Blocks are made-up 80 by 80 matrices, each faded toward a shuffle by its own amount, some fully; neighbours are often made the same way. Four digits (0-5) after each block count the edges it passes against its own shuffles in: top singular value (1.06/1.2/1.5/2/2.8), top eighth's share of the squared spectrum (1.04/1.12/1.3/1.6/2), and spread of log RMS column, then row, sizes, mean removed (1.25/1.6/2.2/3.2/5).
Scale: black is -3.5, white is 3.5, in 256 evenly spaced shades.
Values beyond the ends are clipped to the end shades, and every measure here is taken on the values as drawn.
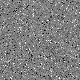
0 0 0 0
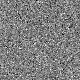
0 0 0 0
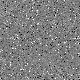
0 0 0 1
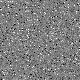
0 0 0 0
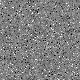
0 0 0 0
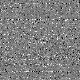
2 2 0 2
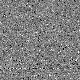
1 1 0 2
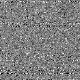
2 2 0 3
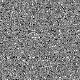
1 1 0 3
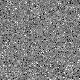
3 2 1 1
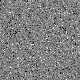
1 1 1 0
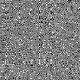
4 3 2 1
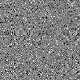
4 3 1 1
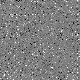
3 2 1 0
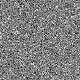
3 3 1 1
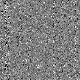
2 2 3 0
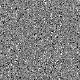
1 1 3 0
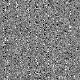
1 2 3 0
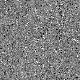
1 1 2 0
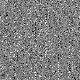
1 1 2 0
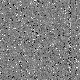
1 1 1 0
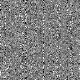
2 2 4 0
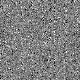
1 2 2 0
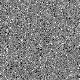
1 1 2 0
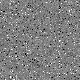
1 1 1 0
